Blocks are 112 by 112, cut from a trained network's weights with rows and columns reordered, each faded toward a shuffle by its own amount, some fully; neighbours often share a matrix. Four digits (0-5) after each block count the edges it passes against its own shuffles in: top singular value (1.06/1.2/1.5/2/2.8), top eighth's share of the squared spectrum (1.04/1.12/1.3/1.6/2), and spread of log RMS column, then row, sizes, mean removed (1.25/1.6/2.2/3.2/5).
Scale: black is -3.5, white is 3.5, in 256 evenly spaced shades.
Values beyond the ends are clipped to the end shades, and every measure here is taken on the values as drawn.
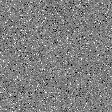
1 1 0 0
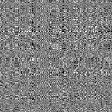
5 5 3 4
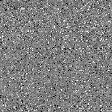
3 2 0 2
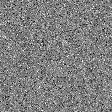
0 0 0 0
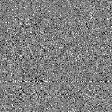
4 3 1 3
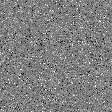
1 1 0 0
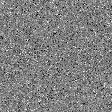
2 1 0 0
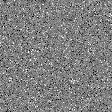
1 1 0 0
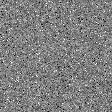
0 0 0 0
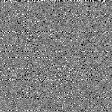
4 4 2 3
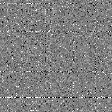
4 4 2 2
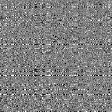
5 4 2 4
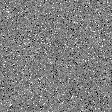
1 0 0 0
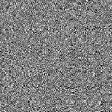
3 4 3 2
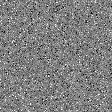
0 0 0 0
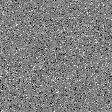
0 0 0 0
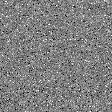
2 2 0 1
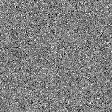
3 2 0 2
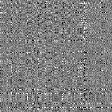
4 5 3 3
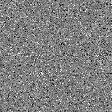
3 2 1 2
